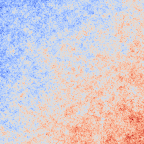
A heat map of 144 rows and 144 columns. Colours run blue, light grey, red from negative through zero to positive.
Slope: up to the bottom right. Ninth with the highest average: bottom right. Mirror symmetry: none. Stripes: none. Odd rows or columns: none. Ninth with the lowest average: top left. Histogram: bell-shaped.
